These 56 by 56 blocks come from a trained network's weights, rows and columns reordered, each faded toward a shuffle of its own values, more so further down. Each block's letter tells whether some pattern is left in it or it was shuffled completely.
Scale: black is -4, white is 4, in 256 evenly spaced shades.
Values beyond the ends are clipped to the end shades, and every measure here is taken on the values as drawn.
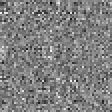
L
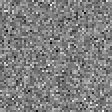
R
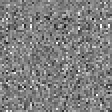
L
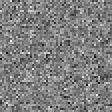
L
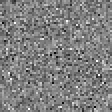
R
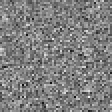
L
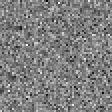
R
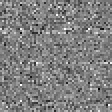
L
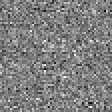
L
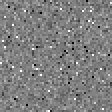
R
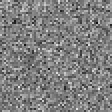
L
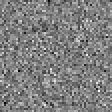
L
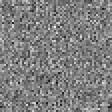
L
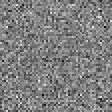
L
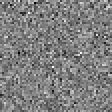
L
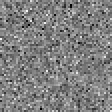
R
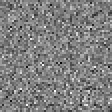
L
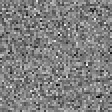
R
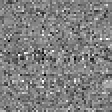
L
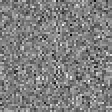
L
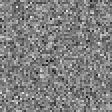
R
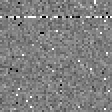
L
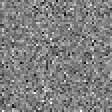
L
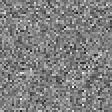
L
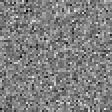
R
